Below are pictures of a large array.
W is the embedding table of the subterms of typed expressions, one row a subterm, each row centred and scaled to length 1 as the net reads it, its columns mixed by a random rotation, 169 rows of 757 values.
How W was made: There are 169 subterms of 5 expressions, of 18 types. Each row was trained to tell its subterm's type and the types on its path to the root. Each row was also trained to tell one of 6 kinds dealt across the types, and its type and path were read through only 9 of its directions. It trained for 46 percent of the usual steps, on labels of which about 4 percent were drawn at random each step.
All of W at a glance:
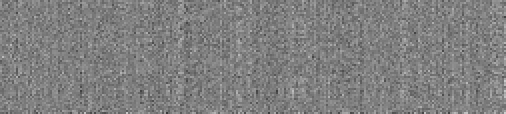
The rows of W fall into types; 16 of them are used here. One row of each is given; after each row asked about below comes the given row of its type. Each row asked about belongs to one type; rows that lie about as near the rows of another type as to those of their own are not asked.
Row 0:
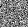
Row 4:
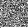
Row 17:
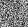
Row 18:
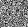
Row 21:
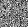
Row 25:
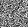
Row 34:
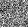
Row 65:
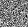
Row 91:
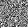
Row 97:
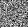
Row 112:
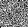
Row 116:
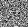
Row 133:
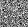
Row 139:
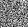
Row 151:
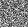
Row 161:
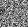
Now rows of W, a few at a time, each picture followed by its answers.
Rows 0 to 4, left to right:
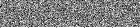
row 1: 133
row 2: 116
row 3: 21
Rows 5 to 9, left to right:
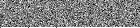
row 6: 0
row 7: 25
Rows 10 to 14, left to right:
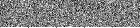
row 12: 4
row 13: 34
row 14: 65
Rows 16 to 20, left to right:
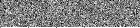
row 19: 116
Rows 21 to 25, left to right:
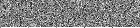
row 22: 17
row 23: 139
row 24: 161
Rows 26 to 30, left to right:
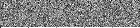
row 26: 97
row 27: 21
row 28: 25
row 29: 112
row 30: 133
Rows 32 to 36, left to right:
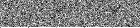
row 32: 25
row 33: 151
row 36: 151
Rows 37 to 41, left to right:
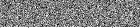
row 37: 116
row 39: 161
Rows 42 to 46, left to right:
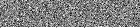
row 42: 112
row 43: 133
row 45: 161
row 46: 17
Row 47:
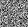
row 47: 133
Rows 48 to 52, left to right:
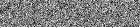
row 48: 34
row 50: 34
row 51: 0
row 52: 18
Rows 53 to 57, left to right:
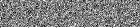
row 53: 65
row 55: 65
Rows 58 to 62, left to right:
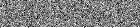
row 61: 65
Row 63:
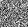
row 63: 133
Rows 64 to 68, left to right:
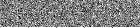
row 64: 116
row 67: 0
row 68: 91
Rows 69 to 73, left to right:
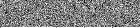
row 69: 139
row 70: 116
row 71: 133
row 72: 4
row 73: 21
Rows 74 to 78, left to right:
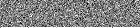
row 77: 17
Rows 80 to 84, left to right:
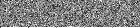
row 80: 21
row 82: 65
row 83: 139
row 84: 151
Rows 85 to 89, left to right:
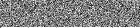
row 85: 112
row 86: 151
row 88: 151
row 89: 139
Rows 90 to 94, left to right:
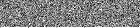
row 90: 34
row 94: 4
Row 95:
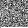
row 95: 25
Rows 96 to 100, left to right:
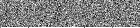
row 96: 18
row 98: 161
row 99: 21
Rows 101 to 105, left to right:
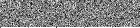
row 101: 112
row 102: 17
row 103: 112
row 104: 17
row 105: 65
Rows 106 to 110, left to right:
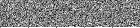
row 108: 116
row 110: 139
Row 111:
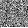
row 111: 18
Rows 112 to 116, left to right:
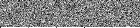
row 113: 0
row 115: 97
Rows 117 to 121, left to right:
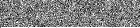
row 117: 133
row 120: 34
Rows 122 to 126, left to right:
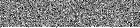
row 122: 65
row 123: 4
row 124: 112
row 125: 116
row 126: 25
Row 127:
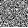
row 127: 161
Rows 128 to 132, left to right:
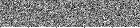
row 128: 34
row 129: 65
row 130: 97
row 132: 139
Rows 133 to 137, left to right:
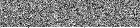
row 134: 91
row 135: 34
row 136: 34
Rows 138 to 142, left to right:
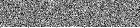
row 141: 18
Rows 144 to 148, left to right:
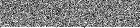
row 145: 116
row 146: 161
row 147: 112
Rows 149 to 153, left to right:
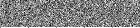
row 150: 97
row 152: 133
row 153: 0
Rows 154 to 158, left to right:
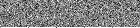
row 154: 112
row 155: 91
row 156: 97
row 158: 151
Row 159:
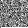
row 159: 21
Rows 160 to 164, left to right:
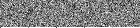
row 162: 97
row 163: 18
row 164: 17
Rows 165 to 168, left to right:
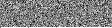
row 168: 4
